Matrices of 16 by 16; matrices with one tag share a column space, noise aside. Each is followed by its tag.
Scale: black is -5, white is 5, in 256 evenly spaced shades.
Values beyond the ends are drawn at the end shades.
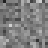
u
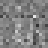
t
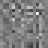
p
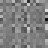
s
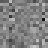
s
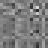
p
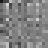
u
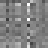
u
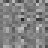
s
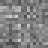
t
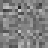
p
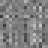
t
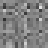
p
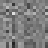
p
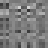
p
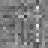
t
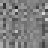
p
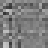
p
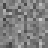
p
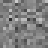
s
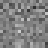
p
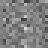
s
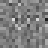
s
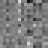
u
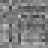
t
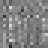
t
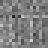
t
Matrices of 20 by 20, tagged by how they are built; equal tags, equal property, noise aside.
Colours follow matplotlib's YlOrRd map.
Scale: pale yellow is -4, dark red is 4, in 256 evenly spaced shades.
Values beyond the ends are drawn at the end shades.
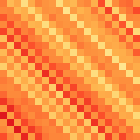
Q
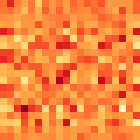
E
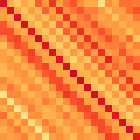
Q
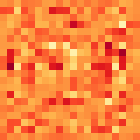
E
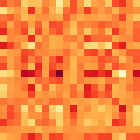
E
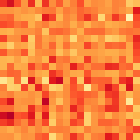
E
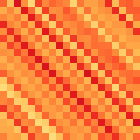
Q
